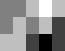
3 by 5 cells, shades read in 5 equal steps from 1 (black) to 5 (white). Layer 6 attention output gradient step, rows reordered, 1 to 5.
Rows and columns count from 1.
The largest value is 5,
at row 1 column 4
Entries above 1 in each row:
5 5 4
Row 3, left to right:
4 4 2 1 2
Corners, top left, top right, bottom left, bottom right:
3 4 4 2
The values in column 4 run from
1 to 5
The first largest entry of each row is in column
4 2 1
